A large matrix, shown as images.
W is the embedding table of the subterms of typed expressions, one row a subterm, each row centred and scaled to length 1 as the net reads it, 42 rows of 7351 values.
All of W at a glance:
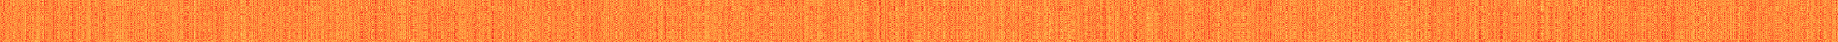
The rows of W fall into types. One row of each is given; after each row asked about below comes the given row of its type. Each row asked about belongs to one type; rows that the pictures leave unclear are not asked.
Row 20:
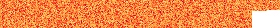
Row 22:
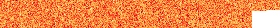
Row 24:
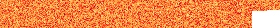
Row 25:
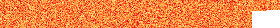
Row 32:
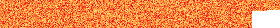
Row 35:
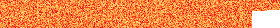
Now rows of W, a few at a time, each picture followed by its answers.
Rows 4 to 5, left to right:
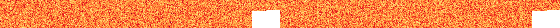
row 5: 35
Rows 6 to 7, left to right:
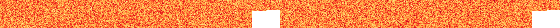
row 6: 20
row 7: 25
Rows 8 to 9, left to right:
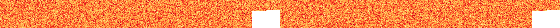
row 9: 20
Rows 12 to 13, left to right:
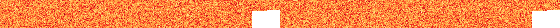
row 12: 24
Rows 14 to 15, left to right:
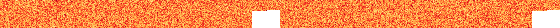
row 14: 25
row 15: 32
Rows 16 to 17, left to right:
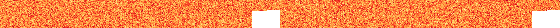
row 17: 25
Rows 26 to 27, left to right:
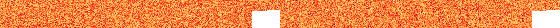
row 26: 24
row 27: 22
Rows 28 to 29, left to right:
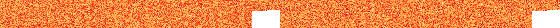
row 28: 24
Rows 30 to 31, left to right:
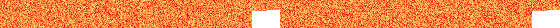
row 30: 22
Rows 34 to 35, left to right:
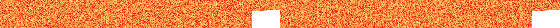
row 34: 24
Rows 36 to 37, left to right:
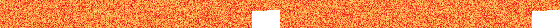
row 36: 32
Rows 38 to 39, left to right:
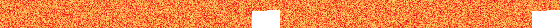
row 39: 25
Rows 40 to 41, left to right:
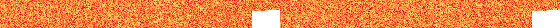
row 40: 35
